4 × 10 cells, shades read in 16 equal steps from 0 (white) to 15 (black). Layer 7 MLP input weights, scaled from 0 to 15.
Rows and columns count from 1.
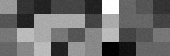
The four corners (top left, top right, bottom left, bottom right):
6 12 9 9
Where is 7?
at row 3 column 6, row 4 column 2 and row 4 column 6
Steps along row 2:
up down same same up down up same up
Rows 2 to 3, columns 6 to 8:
11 5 9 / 7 4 11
